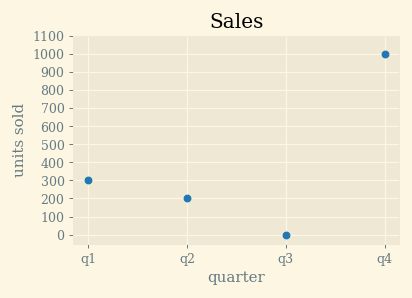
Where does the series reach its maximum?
q4
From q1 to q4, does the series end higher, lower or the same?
higher
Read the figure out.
Title: Sales
x-axis: quarter, ticks q1 q2 q3 q4
y-axis: units sold, ticks 0 100 200 300 400 500 600 700 800 900 1000 1100
Values:
300 200 0 1000
